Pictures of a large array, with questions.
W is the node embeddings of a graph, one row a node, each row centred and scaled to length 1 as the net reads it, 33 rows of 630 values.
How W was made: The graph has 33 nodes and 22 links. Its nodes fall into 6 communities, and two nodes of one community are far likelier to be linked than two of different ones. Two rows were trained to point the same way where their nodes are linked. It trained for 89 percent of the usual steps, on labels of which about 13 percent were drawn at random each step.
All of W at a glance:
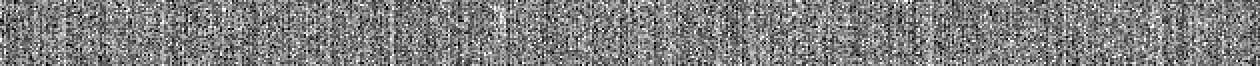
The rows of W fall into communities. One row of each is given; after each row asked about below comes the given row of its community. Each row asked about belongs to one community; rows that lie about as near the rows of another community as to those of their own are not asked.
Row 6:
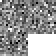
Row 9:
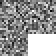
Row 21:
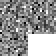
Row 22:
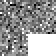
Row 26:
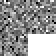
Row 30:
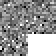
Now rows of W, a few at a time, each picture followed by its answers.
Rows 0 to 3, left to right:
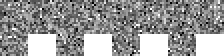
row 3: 21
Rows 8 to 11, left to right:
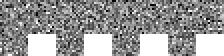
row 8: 26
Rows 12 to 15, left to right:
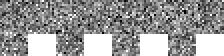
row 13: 9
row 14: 22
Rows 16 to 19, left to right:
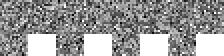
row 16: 30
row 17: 6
